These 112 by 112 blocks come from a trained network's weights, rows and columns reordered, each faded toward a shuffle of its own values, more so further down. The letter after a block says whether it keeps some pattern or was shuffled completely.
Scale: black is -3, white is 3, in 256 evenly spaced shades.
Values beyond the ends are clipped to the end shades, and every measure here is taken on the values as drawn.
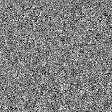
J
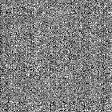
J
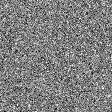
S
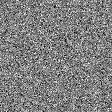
S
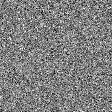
S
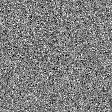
S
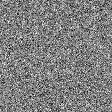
S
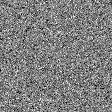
S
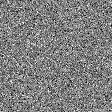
S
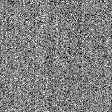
J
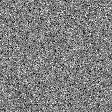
S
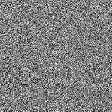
J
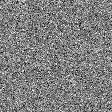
S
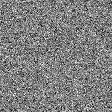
S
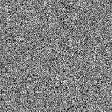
J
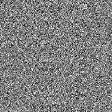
J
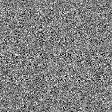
J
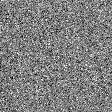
S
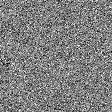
S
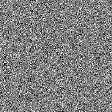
J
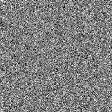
J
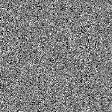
J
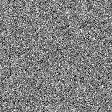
S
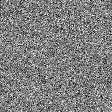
S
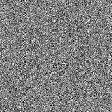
J
